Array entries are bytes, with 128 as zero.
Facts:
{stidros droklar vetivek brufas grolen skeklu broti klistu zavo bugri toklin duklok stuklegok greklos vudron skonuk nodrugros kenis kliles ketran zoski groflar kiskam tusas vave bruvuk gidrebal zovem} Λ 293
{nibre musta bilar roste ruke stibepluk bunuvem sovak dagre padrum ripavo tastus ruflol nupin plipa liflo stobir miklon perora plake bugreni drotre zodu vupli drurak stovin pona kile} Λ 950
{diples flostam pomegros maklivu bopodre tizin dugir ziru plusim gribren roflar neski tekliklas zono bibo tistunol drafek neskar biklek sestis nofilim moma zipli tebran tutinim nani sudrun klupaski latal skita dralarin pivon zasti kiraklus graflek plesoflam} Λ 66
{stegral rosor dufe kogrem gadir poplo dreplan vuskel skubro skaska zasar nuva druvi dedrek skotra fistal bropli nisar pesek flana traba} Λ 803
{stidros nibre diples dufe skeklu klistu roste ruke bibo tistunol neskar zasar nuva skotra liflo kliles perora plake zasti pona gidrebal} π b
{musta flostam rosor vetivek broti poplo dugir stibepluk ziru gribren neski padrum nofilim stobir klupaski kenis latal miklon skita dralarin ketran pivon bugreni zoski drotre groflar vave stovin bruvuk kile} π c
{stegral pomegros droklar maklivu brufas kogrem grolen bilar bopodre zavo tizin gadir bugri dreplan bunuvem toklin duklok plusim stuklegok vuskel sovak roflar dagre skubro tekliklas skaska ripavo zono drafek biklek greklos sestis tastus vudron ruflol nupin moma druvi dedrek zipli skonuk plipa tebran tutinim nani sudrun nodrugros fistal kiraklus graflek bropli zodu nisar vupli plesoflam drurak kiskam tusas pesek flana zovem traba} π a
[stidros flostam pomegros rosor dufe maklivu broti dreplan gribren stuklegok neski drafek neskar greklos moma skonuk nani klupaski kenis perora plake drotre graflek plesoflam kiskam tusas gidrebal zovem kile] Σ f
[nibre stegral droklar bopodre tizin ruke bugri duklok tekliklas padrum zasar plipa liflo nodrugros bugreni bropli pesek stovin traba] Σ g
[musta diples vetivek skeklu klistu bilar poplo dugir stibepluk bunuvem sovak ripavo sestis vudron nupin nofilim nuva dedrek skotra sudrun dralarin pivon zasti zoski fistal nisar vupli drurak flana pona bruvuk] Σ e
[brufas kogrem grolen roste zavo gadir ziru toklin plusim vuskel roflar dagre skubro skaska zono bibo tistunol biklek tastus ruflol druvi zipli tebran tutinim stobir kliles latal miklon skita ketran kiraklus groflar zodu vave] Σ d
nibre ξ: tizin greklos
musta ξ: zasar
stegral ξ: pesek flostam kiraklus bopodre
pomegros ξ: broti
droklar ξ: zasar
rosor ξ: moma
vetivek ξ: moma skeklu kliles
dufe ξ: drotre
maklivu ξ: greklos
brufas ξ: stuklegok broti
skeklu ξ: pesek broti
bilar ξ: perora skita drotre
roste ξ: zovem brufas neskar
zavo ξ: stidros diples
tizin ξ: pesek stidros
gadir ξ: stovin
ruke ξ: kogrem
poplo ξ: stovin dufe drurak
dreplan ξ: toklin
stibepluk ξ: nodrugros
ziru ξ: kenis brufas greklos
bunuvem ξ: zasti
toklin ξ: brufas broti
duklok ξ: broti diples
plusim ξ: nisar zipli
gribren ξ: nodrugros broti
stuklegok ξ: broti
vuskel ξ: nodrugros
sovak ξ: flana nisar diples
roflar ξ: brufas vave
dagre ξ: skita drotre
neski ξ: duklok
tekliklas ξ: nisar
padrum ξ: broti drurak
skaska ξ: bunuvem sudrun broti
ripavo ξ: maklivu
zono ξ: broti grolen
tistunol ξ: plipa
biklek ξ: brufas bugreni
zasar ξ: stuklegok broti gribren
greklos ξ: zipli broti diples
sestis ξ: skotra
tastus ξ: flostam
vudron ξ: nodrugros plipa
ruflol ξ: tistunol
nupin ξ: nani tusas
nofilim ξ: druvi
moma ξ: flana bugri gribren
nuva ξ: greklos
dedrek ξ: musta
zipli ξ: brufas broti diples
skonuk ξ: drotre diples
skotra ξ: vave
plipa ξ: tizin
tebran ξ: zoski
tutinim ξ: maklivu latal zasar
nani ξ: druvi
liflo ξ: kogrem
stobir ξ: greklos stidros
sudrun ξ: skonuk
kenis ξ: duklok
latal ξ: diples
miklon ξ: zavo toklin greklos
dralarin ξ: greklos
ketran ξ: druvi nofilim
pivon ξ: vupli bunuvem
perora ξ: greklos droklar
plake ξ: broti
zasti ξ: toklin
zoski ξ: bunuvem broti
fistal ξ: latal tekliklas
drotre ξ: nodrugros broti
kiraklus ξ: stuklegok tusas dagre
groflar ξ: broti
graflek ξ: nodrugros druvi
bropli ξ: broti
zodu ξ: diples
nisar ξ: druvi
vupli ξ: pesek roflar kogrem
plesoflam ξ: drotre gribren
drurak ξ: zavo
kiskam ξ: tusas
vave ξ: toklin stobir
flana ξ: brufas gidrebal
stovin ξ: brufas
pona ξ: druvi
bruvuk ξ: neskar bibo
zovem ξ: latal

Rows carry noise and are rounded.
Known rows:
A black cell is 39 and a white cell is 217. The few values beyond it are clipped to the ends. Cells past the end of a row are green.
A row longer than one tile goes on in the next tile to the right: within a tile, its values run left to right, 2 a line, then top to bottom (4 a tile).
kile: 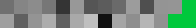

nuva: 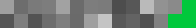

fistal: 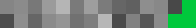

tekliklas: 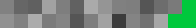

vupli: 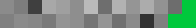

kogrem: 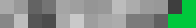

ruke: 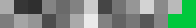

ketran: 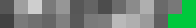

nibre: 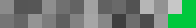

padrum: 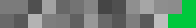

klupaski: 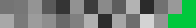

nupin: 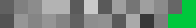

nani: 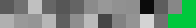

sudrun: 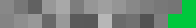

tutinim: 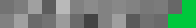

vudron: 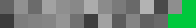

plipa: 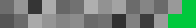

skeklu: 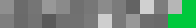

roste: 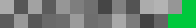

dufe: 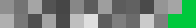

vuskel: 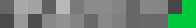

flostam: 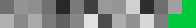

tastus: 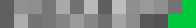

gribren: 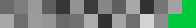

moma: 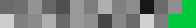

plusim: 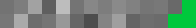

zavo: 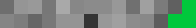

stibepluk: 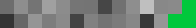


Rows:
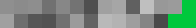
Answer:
kliles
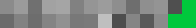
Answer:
flana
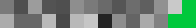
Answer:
plake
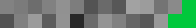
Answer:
dralarin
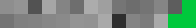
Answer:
traba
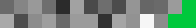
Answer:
kenis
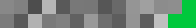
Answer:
stovin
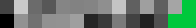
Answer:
ruflol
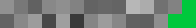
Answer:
pivon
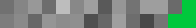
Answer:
zodu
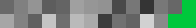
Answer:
dreplan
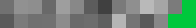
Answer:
miklon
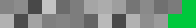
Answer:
bugri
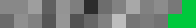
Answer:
latal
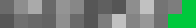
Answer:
groflar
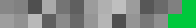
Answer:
bopodre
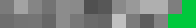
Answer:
stobir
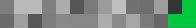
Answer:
druvi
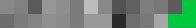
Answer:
bropli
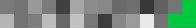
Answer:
zovem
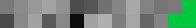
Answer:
nofilim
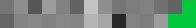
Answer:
stegral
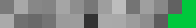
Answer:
grolen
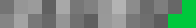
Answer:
kiraklus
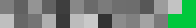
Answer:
perora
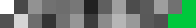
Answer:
bibo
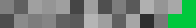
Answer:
pona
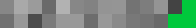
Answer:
skubro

